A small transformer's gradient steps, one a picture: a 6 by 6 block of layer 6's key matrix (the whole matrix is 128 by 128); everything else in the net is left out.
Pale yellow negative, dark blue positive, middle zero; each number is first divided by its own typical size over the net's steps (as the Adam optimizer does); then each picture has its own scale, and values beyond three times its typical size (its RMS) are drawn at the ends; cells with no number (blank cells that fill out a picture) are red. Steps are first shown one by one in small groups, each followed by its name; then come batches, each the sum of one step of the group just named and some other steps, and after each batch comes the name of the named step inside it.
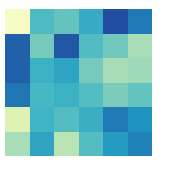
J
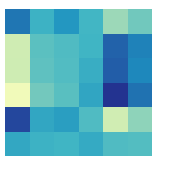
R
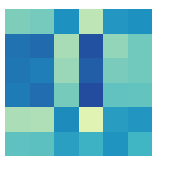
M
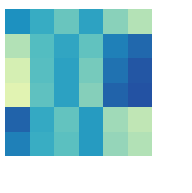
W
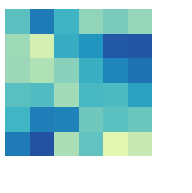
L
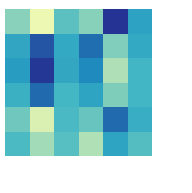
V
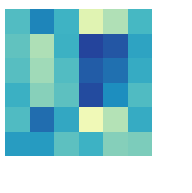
L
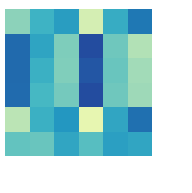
M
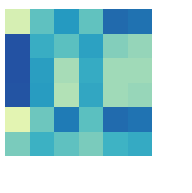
J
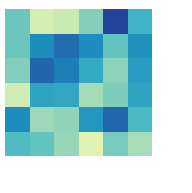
V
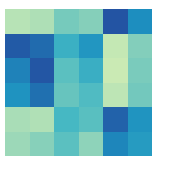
V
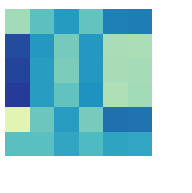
M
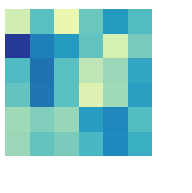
W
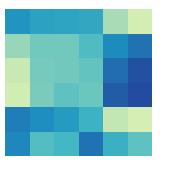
W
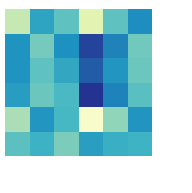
J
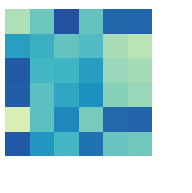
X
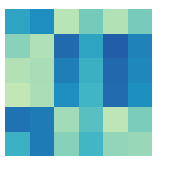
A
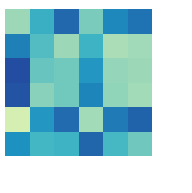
X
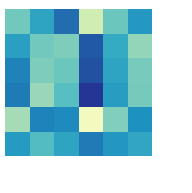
X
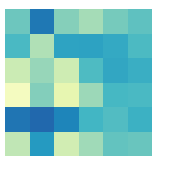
A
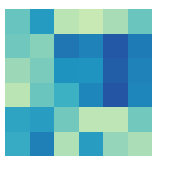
A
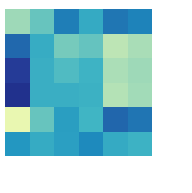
X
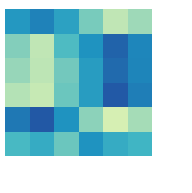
A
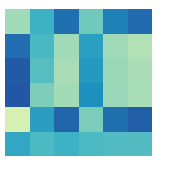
X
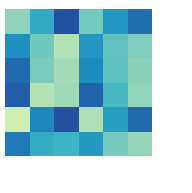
X
